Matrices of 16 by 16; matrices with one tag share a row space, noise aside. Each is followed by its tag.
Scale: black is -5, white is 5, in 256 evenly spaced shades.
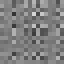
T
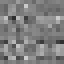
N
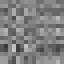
N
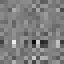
T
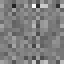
T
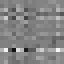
N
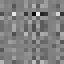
T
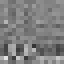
N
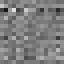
N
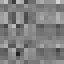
N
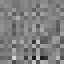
T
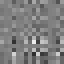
T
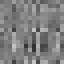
T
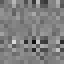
T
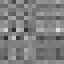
N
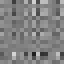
T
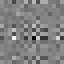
T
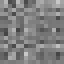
N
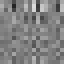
T
